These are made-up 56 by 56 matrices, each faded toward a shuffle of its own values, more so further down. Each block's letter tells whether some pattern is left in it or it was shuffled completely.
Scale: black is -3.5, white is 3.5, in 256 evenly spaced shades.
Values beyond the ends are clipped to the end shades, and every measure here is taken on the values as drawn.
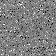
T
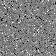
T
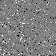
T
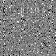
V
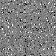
V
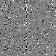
V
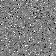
T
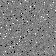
T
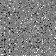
V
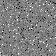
T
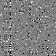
V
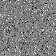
T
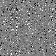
V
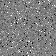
T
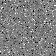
T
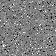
T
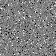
T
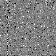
V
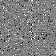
V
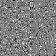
V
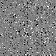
V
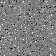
T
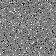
T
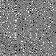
V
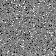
T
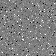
T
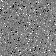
T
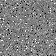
T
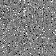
V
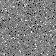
T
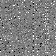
V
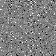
V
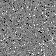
T
